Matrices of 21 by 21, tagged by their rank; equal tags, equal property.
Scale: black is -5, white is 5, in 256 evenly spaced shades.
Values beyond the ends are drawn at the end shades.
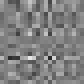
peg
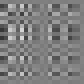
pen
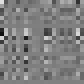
peg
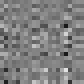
peg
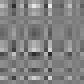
pen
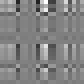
pen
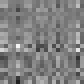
peg
